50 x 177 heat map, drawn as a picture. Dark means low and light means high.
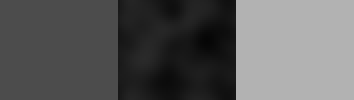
It is made of 1 by 3 panels. Panel 1,1: low, flat. Panel 1,2: very low, smooth, faint in contrast. Panel 1,3: high, flat.
